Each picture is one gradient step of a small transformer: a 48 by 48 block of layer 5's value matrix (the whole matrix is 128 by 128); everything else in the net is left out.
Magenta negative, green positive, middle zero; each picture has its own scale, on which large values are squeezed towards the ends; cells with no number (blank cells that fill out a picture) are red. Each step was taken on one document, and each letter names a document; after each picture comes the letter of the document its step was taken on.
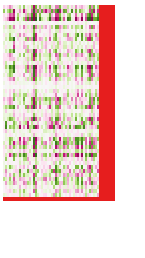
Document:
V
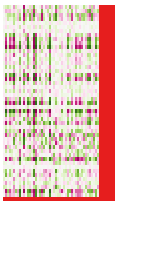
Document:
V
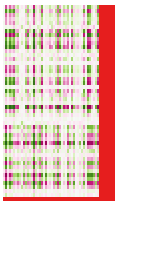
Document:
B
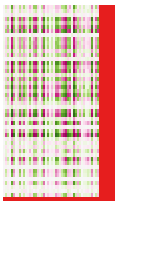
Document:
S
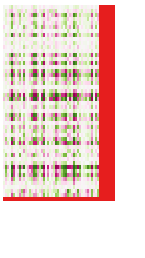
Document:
S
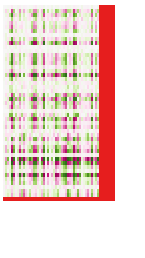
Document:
S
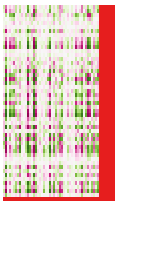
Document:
V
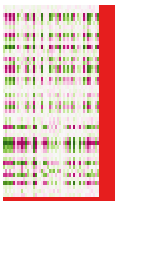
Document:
B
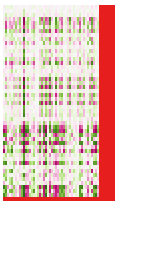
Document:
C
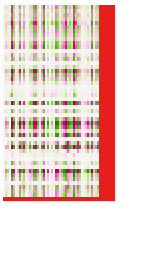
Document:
S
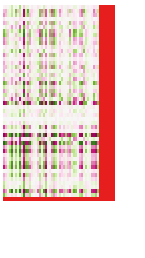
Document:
C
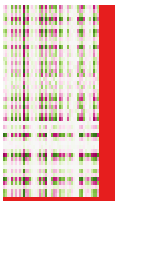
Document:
C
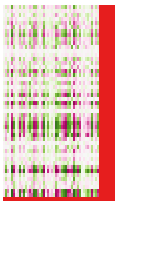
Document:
S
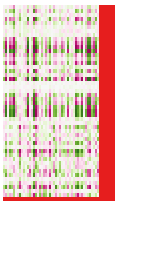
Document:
V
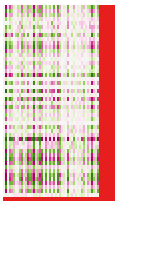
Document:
B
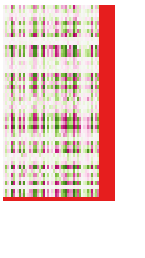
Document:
S
